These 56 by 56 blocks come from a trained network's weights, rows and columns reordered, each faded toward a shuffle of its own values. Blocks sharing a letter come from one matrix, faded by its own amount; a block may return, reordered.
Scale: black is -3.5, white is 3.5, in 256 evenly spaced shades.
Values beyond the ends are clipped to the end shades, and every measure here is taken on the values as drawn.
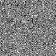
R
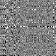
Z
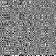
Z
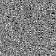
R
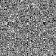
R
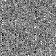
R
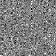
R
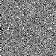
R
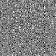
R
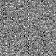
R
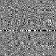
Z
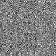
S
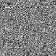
S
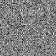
R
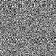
S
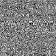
S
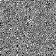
R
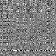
Z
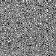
R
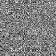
S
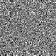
S
